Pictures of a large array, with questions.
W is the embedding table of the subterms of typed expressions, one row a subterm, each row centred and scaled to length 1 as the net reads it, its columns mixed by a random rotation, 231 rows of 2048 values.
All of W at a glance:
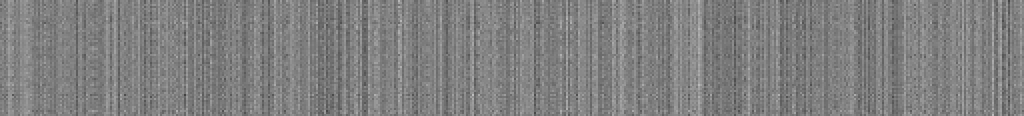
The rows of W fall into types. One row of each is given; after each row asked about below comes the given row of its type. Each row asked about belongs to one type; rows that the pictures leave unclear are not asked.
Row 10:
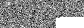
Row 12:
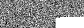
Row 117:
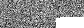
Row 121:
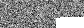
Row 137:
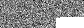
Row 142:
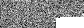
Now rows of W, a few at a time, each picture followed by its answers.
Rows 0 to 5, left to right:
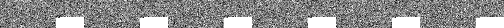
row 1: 121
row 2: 12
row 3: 10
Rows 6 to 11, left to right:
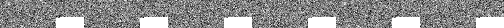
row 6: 10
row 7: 121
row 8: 137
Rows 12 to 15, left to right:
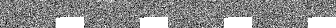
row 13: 142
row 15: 117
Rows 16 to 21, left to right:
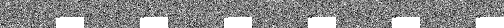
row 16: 10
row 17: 137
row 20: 10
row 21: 12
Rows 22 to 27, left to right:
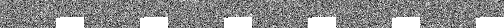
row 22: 117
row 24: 142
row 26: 137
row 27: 10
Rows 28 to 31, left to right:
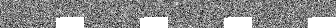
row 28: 117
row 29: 121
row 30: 10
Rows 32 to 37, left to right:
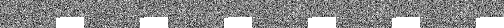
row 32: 137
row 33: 117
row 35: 117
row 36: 117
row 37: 117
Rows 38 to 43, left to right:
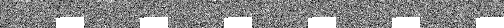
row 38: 142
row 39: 142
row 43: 121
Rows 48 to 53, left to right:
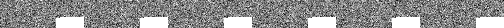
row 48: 12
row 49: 121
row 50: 10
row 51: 121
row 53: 137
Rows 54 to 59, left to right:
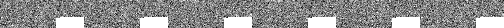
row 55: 121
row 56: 142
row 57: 142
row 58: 117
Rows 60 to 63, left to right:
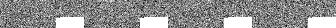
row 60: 117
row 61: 142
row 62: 12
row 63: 12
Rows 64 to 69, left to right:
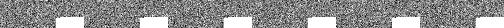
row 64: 121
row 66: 12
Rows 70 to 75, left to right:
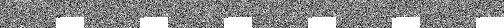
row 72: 121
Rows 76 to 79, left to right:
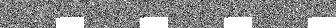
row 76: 121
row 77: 10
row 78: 137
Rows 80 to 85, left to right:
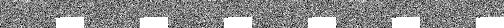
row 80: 142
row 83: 117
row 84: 142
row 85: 12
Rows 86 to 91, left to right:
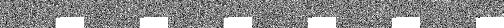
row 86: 12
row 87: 117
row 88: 12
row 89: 117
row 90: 117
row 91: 142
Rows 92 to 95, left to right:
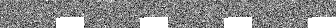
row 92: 121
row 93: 142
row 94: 121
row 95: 12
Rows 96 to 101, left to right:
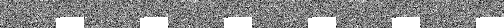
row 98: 142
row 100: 142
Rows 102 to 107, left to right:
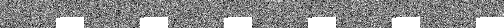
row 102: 117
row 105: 142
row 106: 12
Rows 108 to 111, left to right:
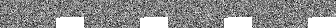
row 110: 121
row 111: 137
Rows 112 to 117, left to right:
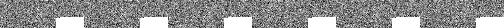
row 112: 121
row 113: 121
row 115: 142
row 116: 121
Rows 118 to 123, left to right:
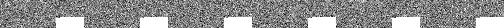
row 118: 10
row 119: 137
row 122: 142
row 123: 117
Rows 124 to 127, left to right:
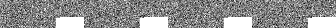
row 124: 117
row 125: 12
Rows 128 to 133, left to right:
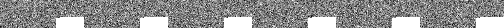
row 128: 142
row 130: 117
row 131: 10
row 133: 121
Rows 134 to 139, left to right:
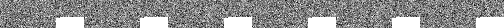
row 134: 117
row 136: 121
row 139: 137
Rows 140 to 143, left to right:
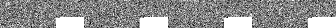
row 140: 10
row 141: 12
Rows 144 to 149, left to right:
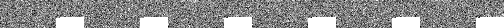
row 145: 117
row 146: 142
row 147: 121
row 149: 142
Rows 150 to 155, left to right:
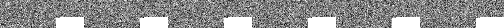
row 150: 10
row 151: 121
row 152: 10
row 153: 121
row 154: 12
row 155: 117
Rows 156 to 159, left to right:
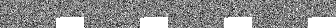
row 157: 137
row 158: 137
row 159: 117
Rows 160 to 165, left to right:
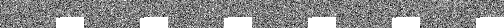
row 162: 117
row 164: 137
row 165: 142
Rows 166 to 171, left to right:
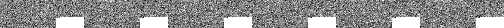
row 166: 117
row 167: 142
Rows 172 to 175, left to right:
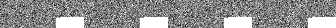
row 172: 137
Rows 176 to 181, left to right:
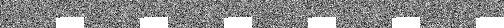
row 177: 121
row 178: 121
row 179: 117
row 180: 121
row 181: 10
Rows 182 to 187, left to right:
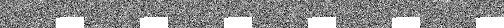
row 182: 12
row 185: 121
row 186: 137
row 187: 142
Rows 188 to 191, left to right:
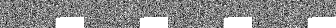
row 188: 12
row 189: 117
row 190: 12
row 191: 12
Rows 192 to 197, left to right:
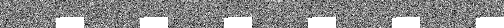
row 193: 10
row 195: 142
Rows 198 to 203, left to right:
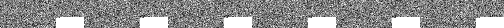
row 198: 137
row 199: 12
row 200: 12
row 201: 117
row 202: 10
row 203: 117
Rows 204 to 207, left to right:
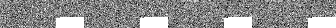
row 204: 117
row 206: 142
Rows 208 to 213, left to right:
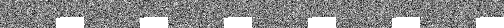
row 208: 121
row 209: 10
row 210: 10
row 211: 117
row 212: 117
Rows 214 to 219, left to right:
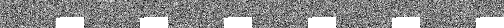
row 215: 142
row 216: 10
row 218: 137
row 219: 117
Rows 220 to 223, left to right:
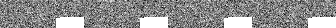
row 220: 121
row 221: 142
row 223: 121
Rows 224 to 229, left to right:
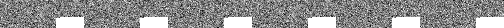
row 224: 121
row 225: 10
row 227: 121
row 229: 137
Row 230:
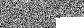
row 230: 142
